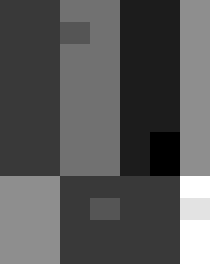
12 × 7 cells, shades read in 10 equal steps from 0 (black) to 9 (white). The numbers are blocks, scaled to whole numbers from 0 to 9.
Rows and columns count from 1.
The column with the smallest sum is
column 6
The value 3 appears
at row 2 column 3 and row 10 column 4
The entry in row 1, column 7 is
5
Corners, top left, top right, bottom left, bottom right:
2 5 5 9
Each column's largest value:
5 5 4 4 2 2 9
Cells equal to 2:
31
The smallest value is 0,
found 2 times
